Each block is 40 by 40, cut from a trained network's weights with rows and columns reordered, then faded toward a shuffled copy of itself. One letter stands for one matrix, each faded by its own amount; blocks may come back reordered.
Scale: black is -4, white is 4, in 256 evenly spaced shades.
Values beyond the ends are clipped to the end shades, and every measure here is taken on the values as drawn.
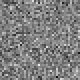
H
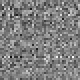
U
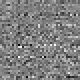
U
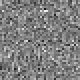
H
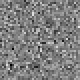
H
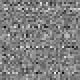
U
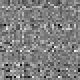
U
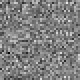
H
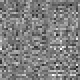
U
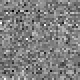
H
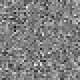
H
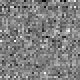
U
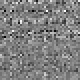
U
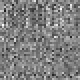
U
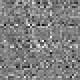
U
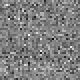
H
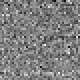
H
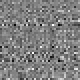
U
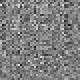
U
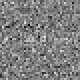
H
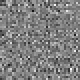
U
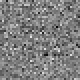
H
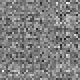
U
